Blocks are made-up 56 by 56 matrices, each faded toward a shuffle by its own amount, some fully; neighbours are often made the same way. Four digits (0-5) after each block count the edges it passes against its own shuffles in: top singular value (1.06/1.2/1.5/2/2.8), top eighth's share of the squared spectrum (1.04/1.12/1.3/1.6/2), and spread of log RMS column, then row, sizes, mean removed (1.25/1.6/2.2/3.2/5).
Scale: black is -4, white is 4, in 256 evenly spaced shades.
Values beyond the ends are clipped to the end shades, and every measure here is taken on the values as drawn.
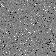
1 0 0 0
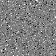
2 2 0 0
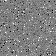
1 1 0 0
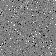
0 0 0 0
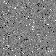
3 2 0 0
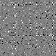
4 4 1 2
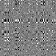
4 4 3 3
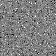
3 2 0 0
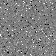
1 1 0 0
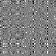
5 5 3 3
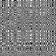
5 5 3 3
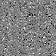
3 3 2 1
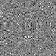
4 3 1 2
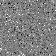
0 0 0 0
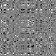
4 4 3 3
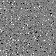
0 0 0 0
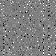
4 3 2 1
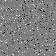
0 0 0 0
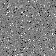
2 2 0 0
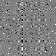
4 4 2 2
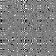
4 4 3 2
